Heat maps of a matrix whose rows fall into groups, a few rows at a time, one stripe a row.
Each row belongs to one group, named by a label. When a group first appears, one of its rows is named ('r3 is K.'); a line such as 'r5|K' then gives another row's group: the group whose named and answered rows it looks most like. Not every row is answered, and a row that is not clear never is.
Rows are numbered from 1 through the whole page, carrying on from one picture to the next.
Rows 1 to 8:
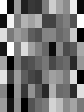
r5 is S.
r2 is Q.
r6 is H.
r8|H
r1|H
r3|H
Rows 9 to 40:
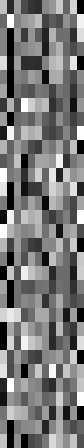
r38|H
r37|Q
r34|H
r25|H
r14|S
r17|S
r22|H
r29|S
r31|H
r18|Q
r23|S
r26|H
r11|S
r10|Q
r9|H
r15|S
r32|Q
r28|Q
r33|Q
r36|Q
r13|H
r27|S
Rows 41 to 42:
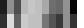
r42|Q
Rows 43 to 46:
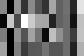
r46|S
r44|Q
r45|S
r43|S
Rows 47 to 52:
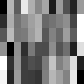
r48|Q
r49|Q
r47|Q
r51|H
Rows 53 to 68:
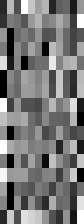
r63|H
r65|H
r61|H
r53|Q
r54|Q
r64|S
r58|Q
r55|S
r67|S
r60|H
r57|H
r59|Q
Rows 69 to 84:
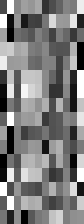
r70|H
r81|Q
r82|H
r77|Q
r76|Q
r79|S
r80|Q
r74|Q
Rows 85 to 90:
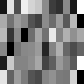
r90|H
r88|S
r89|Q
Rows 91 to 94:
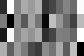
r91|Q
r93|Q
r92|S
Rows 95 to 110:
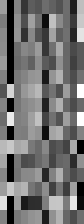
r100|S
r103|Q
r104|S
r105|H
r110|S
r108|H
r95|S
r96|S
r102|S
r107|S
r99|S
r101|Q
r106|S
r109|H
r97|S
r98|S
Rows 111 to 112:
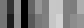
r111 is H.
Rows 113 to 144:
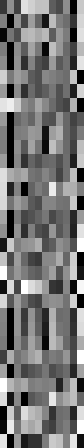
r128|S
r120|H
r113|Q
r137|S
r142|Q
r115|Q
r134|H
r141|H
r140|H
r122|S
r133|Q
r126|H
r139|S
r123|S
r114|S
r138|Q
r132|H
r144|H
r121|S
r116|S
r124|S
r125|H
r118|H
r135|S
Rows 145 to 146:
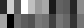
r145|Q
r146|S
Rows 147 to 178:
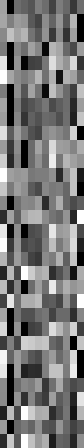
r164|H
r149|H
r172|H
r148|H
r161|S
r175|S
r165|H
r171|Q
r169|S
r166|Q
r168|Q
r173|H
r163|H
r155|S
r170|H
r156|H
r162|Q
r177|S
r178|Q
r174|S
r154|S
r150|S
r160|H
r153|S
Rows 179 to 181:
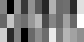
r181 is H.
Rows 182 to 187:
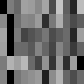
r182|Q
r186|H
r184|S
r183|S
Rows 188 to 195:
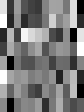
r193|H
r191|Q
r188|H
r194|H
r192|S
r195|S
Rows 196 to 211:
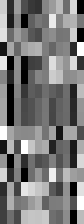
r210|Q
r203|S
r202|S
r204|S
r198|H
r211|Q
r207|S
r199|Q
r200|H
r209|Q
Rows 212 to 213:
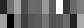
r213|S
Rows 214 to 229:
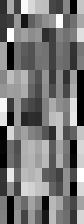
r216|Q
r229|S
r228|S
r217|S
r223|Q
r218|S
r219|H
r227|Q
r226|Q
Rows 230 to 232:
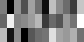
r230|S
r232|H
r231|Q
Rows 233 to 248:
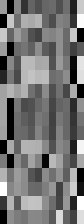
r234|Q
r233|S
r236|S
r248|Q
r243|Q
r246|H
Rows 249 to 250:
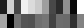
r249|Q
